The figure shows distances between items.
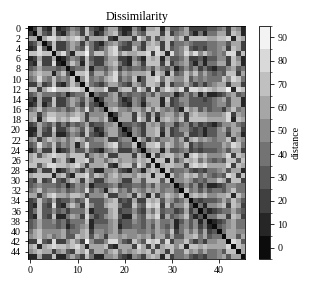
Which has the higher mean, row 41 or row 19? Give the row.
41
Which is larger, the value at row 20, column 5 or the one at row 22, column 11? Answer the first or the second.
the first
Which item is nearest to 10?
23
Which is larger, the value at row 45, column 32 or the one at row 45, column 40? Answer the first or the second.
the second
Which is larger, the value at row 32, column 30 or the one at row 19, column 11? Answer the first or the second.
the first
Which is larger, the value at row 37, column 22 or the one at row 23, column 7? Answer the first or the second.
the first
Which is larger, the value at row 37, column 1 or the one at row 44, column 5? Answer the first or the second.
the second
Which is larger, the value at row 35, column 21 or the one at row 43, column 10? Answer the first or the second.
the second
